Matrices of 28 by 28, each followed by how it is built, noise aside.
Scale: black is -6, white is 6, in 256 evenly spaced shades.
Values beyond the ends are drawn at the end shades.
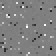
sparse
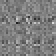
low rank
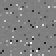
sparse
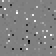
sparse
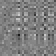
low rank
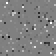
sparse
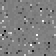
sparse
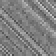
Toeplitz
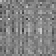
low rank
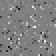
sparse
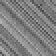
Toeplitz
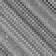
Toeplitz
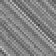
Toeplitz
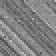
Toeplitz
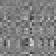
low rank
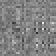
low rank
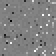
sparse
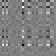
low rank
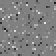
sparse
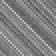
Toeplitz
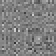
low rank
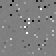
sparse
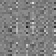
low rank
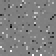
sparse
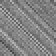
Toeplitz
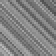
Toeplitz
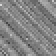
Toeplitz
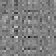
low rank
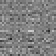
low rank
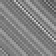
Toeplitz
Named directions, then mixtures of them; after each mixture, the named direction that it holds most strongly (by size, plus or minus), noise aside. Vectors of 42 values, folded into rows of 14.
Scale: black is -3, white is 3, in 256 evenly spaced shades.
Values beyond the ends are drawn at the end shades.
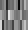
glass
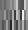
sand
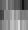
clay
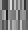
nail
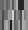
sand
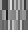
nail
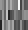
glass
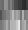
clay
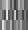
sand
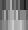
clay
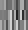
sand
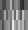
clay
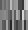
sand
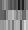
clay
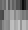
clay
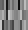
glass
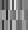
nail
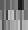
clay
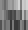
clay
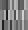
sand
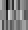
glass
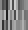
nail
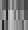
nail
